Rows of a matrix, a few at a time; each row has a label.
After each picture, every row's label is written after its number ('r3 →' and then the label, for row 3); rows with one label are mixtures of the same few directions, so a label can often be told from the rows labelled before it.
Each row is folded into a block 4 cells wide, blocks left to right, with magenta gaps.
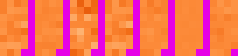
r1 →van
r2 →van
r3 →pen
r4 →van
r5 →pen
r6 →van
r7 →pen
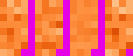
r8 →pen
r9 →van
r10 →van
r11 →pen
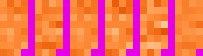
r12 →pen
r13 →van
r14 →pen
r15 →pen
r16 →van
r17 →van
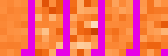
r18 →van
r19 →pen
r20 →van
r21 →pen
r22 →van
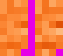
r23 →van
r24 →van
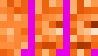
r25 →pen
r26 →van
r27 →van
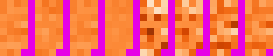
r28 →van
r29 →pen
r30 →van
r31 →pen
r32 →pen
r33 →pen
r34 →van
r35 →van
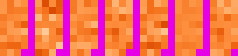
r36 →van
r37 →pen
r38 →van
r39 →pen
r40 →van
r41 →van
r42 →pen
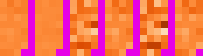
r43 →pen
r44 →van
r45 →van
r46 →pen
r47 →van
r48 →pen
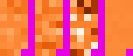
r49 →pen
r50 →van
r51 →pen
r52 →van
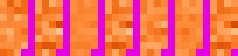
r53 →pen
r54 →van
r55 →van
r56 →van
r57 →van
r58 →pen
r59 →van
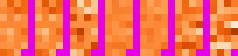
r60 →pen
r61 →pen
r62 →pen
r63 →van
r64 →pen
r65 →van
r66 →van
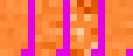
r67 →pen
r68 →van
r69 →pen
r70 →van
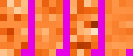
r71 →pen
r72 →pen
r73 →van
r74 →van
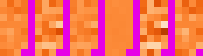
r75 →pen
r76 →van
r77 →van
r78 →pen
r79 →van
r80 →pen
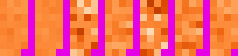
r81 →pen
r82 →pen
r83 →pen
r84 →van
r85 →pen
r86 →van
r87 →pen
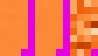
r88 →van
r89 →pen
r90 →van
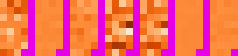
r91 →pen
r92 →van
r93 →pen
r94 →van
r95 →van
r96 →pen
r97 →van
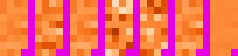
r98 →van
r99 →van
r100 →van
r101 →pen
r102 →pen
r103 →van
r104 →van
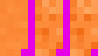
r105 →van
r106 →pen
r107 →pen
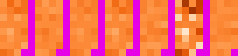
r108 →pen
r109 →pen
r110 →pen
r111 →pen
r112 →van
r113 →pen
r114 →van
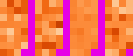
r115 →pen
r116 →van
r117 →pen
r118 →pen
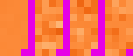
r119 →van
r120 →van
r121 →pen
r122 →pen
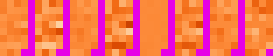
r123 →van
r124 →van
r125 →pen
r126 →van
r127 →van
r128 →van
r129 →pen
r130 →pen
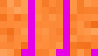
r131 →pen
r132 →pen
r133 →van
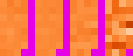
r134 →pen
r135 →pen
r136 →van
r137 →van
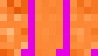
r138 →pen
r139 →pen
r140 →pen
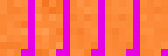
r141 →van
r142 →pen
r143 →pen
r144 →pen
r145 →pen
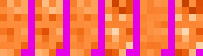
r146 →pen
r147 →pen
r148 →pen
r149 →pen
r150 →van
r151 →pen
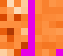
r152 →pen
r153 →van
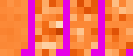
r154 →pen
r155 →van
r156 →pen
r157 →pen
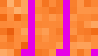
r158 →pen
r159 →pen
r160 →van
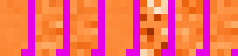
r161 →pen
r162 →van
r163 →van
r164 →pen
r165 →pen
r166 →pen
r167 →van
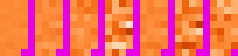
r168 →van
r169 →van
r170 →pen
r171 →van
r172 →van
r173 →van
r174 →pen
